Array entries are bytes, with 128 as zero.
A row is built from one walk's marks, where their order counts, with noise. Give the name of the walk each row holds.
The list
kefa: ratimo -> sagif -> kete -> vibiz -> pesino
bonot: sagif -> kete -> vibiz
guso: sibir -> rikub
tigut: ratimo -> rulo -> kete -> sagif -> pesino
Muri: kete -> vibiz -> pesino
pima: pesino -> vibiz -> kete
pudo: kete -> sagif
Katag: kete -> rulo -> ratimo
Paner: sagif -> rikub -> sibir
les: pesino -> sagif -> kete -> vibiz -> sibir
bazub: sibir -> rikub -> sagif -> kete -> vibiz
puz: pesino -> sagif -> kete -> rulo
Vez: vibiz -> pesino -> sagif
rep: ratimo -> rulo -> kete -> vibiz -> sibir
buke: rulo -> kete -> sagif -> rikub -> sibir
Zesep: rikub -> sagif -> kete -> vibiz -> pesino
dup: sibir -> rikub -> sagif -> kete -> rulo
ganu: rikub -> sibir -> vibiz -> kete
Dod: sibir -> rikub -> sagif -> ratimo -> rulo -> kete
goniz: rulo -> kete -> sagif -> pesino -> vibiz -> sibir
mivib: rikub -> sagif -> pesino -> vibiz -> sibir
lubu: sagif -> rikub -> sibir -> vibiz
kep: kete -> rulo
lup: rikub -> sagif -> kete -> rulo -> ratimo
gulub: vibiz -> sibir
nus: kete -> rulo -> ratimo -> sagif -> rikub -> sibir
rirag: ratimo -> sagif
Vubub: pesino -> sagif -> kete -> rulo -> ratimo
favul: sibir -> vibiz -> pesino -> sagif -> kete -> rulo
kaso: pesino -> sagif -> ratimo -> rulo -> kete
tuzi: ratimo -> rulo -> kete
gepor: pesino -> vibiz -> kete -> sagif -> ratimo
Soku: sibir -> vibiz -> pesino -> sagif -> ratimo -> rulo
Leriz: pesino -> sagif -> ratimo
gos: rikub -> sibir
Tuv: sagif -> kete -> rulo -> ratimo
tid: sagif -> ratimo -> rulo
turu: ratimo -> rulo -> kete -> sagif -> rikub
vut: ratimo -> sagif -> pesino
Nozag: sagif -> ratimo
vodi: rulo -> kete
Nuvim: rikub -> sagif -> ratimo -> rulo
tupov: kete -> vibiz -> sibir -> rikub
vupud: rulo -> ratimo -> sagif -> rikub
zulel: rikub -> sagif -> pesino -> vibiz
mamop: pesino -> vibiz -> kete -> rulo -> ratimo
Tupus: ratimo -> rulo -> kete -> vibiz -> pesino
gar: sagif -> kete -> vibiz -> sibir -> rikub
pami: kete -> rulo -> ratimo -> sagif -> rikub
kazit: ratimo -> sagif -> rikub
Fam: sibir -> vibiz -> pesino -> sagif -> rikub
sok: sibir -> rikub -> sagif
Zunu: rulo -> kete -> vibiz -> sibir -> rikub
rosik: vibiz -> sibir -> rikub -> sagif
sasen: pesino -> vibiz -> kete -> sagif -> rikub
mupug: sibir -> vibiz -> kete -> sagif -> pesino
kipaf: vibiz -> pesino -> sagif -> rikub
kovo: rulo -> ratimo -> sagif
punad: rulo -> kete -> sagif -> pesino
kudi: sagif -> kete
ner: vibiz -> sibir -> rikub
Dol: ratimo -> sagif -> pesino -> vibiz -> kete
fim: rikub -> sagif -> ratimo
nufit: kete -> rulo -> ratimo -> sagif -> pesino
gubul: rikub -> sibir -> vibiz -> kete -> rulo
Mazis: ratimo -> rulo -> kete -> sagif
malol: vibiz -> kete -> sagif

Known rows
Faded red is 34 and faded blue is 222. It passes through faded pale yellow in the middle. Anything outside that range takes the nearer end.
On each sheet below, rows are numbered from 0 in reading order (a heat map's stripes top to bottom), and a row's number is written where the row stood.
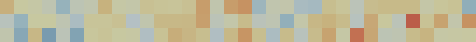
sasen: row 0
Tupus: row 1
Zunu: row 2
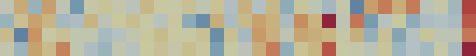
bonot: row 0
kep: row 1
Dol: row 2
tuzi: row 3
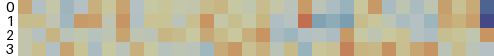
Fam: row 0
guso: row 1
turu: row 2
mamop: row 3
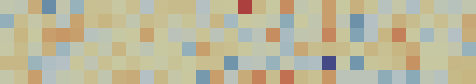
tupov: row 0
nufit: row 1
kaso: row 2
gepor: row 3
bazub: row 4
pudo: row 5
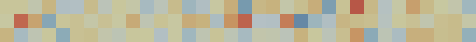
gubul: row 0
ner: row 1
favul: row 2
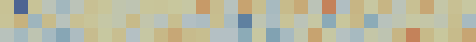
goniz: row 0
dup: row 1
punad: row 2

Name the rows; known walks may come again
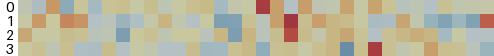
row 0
tupov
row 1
kudi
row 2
pima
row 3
gubul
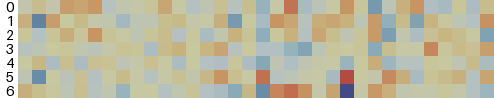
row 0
kaso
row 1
Dol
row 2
Soku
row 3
tigut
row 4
dup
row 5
rep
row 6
ganu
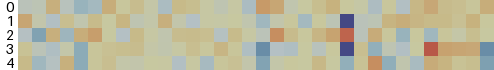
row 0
Muri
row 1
zulel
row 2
kovo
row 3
mupug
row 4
favul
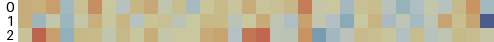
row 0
Vez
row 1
Fam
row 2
ner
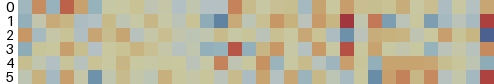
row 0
Tuv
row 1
kep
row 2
mivib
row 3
Katag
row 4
les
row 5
bonot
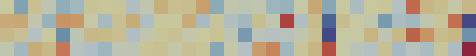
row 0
kefa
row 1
sok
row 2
Zesep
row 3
tuzi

